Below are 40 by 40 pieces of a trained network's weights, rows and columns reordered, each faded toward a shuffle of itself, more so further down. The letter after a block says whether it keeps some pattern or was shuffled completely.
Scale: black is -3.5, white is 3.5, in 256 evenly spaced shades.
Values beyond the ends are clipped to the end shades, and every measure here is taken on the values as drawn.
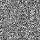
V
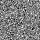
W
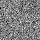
W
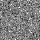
W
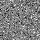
W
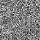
V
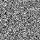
V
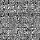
V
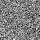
W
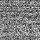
V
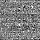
V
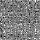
V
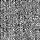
V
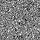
W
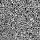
V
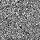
W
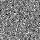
W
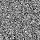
W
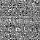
V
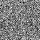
W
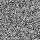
W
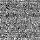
V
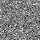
W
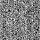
V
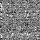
V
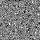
W
